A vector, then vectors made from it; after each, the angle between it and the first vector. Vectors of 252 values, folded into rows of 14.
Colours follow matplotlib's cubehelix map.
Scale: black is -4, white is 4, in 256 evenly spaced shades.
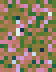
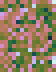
partly opposed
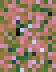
nearly opposite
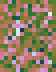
nearly parallel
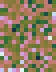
orthogonal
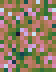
partly opposed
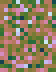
partly aligned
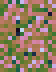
nearly opposite
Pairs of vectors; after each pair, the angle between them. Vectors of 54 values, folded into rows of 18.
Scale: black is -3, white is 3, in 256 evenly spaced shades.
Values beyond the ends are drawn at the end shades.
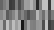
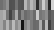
nearly parallel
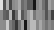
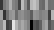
partly opposed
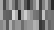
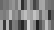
orthogonal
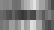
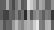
partly aligned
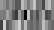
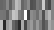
nearly opposite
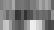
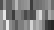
partly aligned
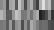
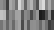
nearly parallel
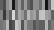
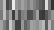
nearly opposite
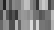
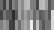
nearly parallel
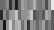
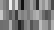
partly opposed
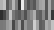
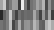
nearly parallel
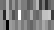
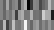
partly aligned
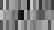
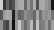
orthogonal
